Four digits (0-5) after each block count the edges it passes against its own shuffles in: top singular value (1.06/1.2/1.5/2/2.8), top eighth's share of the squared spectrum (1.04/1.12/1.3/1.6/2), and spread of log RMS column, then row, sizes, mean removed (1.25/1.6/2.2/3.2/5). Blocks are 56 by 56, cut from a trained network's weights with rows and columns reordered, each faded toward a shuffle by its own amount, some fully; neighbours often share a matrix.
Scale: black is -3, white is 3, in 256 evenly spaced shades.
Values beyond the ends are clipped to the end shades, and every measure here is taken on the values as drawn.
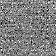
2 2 2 1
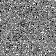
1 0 0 0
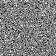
1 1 0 0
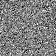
0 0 0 0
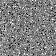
0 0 0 0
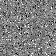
0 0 0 0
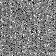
1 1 0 0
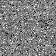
0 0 0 0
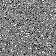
0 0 0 0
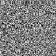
3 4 1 2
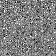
1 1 0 1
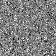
1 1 0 0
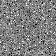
0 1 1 0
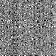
2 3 0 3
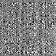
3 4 1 3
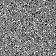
0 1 0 0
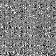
2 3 0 3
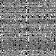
3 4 3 1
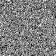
0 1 0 0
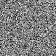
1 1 0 0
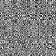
4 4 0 3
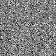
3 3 0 2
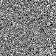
2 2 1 1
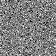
1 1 0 0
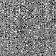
2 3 0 2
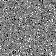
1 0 0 0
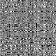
3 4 0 4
